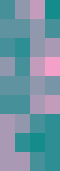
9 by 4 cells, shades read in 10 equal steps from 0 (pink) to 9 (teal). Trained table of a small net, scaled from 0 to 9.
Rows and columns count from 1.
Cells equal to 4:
6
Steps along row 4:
up down down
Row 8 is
3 8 9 8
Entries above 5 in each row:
2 3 2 1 2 2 2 3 2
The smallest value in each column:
3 3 2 0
